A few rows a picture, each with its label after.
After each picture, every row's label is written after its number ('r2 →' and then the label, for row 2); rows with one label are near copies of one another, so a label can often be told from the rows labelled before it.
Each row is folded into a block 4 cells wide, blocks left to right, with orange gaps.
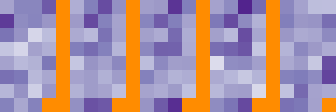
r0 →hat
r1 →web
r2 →web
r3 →web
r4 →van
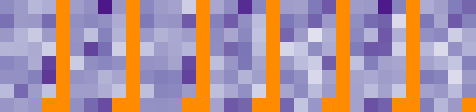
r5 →van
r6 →web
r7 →van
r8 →web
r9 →hat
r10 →web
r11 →hat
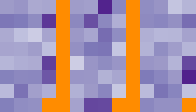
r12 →van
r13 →web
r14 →van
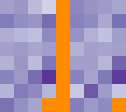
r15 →van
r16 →van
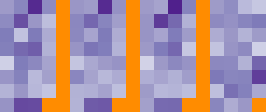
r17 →web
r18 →web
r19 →web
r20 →van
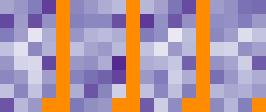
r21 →hat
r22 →van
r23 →hat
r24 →hat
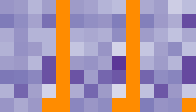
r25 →van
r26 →van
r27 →van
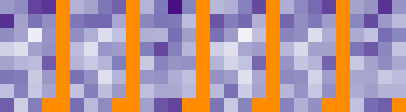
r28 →hat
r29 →hat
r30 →web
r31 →hat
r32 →hat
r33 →web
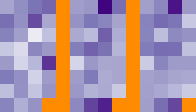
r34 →hat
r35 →web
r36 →web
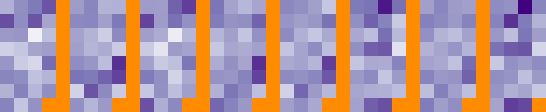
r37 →hat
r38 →van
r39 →hat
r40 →van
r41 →van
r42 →web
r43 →van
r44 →web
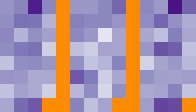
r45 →web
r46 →hat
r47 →web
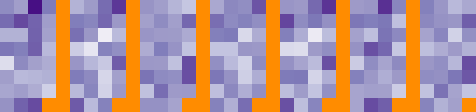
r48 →web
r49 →hat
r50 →van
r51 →hat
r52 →hat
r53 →web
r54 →van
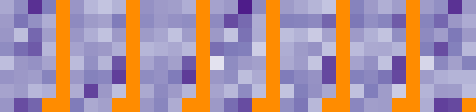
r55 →web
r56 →van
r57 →van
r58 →web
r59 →van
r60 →van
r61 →web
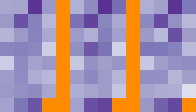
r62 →web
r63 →web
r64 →web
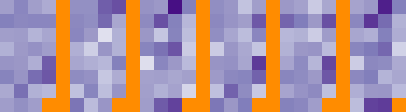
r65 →van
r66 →hat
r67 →web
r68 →van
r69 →van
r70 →web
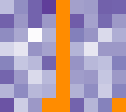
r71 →hat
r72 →hat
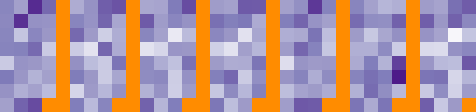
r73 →web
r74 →hat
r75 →hat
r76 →hat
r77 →web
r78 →van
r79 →hat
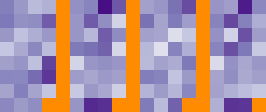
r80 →van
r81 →web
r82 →hat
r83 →web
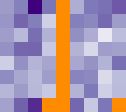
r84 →web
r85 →hat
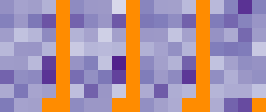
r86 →van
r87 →van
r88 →van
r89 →web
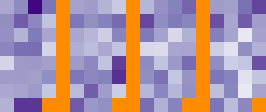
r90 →web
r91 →van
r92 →hat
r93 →hat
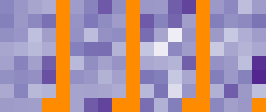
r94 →van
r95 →web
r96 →hat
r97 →van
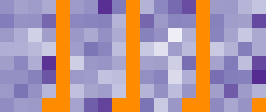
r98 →van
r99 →web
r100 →hat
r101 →van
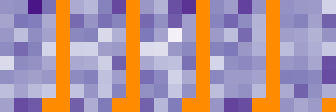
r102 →web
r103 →hat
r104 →hat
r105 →web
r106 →van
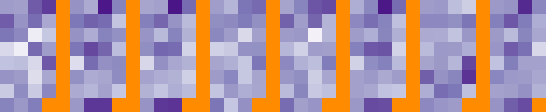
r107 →hat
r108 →web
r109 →web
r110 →hat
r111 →hat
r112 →web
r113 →van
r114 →web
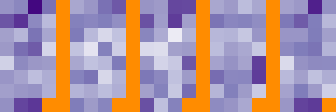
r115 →web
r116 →hat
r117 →hat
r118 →van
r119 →web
